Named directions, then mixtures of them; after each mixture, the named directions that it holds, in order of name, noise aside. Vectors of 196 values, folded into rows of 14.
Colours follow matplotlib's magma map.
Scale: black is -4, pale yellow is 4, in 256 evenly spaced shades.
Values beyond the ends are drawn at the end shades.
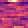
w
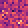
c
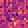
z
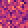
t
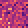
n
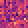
z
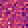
n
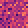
n, z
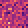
n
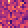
t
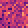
n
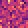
t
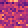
c, w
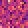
t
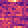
n, w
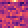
t, w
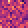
t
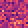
c, z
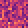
n, z
